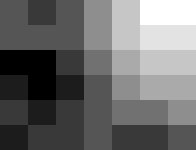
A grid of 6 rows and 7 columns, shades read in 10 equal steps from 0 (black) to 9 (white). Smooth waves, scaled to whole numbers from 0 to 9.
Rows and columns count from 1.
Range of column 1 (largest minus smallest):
3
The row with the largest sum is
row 1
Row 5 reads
2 1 2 3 4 4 5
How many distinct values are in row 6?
3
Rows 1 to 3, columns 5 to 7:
7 9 9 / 7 8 8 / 6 7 7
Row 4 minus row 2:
-2 -3 -2 -2 -2 -2 -2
